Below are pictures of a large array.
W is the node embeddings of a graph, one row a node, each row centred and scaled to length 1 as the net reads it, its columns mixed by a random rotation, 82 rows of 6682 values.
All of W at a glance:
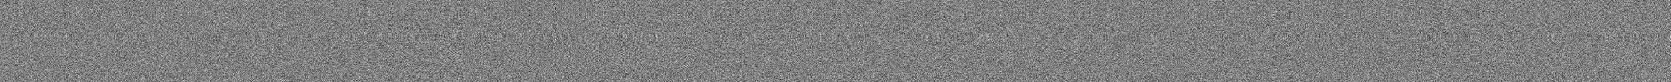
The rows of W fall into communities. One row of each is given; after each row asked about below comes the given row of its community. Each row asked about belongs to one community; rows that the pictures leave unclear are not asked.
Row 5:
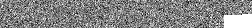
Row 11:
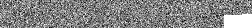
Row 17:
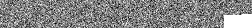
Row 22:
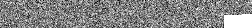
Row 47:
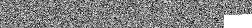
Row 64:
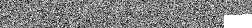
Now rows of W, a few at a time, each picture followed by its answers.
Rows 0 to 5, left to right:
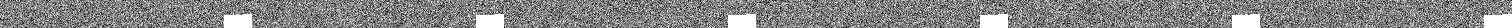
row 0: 11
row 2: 47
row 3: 17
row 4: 17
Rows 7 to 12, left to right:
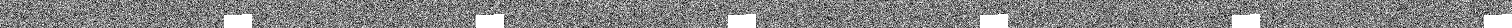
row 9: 64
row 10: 47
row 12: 11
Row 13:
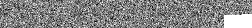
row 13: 17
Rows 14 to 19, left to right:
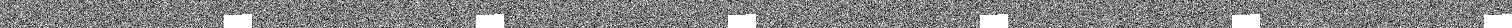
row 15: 47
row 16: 17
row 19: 11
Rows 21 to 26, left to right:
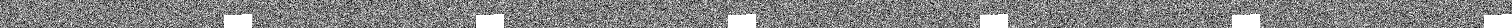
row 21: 47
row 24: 17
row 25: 64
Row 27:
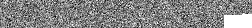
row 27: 47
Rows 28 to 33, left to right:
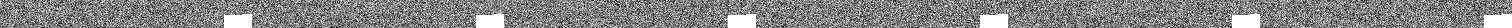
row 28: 17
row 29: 64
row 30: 5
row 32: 64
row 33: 17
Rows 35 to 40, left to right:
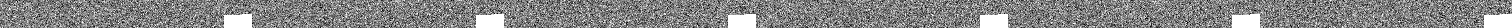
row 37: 22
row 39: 11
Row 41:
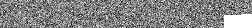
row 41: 17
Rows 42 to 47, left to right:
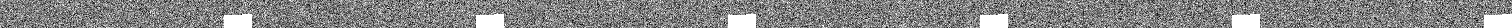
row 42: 5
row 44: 11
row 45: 47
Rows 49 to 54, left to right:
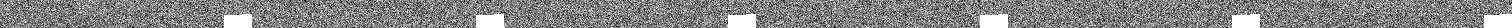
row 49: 64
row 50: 22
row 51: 5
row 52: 64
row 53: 17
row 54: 64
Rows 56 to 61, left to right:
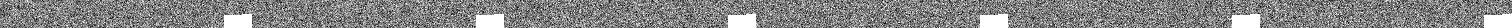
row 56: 17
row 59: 5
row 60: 5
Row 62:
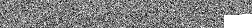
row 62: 64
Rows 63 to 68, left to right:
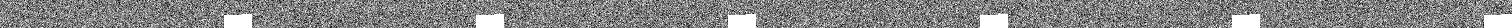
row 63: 22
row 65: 17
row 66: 11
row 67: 17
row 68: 22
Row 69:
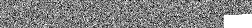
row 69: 11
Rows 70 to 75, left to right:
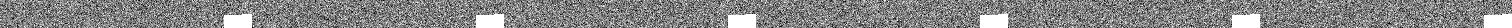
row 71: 47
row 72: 22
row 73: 11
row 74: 47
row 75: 5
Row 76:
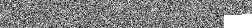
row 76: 11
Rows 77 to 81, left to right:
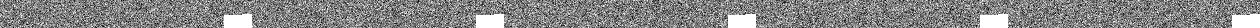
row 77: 11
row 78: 5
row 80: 64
